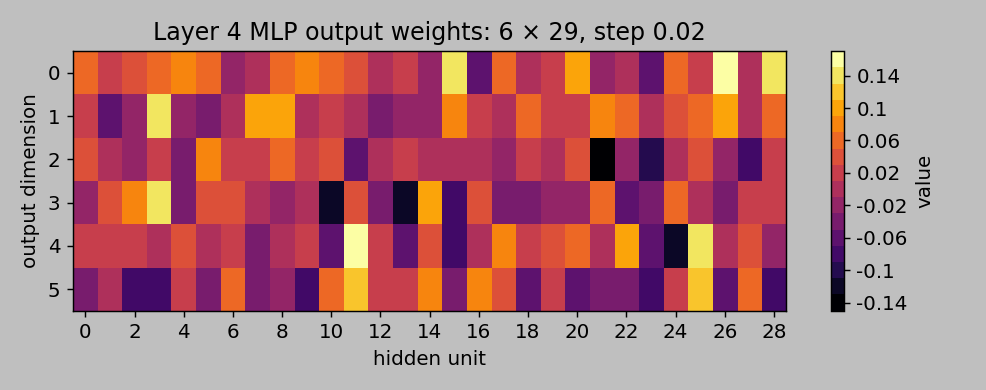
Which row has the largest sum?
0
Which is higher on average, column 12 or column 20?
column 20
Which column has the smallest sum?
23
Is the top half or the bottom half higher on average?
top
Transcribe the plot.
Title: Layer 4 MLP output weights: 6 × 29, step 0.02
x-axis: hidden unit, ticks 0 2 4 6 8 10 12 14 16 18 20 22 24 26 28
y-axis: output dimension, ticks 0 1 2 3 4 5 (0 at the top)
Colour bar: value, ticks -0.14 -0.1 -0.06 -0.02 0.02 0.06 0.1 0.14
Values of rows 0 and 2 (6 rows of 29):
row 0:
0.06 0.02 0.04 0.06 0.08 0.06 -0.02 0 0.06 0.08 0.06 0.04 0 0.02 -0.02 0.14 -0.06 0.06 0 0.02 0.1 -0.02 0 -0.06 0.06 0.02 0.16 0 0.14
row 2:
0.04 0 -0.02 0.02 -0.04 0.08 0.02 0.02 0.06 0.02 0.04 -0.06 0 0.02 0 0 0 -0.02 0.02 0 0.04 -0.14 -0.02 -0.1 0 0.04 -0.02 -0.08 0.02
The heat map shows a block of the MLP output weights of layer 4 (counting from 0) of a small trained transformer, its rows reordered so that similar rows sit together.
